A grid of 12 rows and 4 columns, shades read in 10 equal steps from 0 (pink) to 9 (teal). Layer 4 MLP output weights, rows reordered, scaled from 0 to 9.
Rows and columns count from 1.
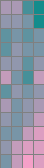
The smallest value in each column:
2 2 0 1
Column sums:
52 48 52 46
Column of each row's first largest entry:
4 4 1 1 3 3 1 2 2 1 1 1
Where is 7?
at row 1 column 3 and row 6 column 3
